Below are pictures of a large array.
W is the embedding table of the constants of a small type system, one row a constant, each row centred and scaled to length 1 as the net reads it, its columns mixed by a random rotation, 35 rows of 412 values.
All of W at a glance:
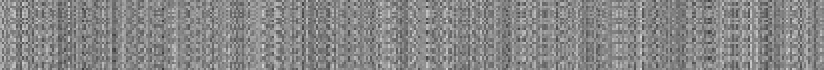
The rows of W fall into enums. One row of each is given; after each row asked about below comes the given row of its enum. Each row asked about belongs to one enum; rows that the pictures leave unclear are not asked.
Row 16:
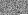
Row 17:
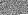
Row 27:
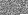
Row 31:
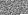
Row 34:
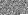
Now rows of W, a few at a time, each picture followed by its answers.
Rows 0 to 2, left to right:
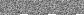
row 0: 16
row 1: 31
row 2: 31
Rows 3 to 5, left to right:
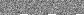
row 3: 16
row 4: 34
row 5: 27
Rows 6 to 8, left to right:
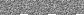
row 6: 31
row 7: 27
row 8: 31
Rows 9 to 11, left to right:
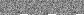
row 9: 16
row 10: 34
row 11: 16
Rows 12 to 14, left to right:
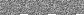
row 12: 27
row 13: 27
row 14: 31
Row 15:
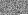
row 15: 16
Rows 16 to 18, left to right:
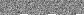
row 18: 34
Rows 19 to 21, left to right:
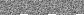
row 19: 31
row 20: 31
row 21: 16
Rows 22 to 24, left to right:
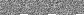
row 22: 27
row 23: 27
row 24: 17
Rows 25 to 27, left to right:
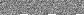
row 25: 17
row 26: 34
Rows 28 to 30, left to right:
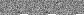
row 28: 16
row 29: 16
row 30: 17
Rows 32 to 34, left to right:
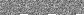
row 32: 27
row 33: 27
